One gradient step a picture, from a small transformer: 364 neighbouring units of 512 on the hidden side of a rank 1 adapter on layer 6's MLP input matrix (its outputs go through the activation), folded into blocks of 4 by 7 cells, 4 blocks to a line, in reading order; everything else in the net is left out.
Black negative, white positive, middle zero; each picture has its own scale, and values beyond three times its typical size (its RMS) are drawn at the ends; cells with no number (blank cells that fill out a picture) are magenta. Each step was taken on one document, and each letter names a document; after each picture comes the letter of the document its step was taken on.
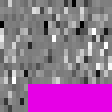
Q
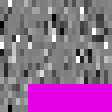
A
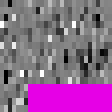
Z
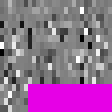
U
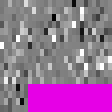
A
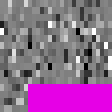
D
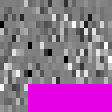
D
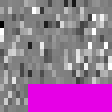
Q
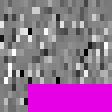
D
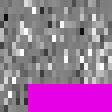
U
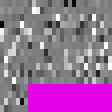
Q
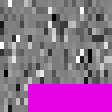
A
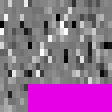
D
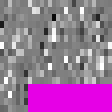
U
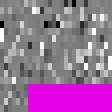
A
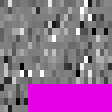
Z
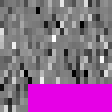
Z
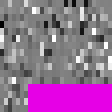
A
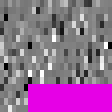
Z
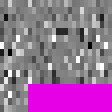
U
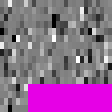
A
